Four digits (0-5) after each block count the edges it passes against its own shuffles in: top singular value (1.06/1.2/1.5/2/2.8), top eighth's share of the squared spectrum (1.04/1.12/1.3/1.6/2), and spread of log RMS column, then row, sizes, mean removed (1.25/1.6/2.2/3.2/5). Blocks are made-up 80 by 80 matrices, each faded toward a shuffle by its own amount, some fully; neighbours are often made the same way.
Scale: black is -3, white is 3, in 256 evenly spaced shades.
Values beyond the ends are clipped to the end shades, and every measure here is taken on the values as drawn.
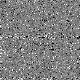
1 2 1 2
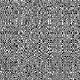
4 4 3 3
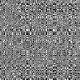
5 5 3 3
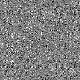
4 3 1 1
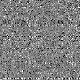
4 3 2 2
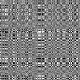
5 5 4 4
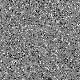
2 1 0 0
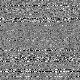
2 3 0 4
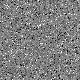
0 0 0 0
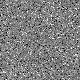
0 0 0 0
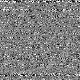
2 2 0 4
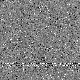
2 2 0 2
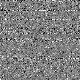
1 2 0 3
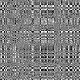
5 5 4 4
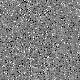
3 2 1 0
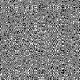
4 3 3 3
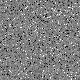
0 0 0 0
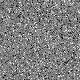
0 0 0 0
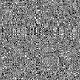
4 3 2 2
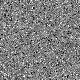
2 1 0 0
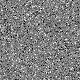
0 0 0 0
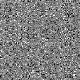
4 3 1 2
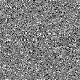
3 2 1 1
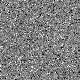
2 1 0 0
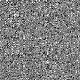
3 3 1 1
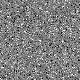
2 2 0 0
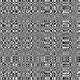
5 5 4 4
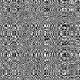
5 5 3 4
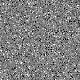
3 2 0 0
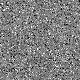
1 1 0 0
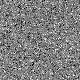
0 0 0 0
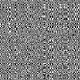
5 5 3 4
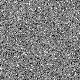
2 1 0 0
